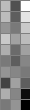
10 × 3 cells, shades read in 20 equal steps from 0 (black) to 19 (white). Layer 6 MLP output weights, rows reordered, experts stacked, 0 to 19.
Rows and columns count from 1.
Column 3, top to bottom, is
19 17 15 14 12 10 9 7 1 0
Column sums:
114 92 104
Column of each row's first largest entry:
3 3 3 1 1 3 1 2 1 2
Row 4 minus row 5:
2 4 2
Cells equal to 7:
3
